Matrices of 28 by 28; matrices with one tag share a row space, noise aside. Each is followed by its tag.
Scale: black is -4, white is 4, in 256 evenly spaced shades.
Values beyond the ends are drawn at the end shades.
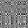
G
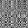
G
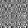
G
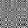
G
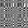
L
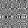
G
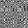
L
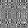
G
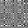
L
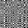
L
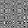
L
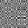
G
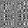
L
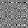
G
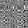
L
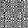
L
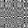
L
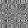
G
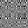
G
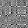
G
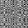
L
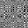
L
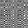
L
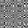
L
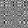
L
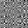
L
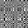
L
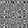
L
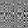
L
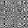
L
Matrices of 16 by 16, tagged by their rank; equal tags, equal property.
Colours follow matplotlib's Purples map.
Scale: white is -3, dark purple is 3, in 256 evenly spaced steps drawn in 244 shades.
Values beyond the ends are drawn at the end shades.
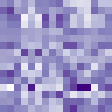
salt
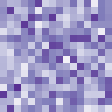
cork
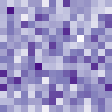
cork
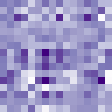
salt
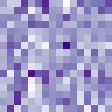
salt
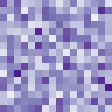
cork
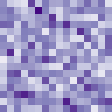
cork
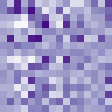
salt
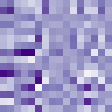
salt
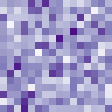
cork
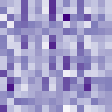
salt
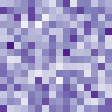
cork
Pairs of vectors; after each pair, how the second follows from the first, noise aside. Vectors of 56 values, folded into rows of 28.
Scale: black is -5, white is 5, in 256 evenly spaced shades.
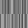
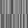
negated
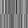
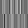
wrapped around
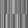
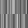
copied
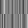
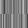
negated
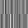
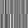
copied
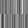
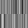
negated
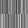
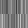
copied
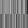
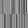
sign-scrambled
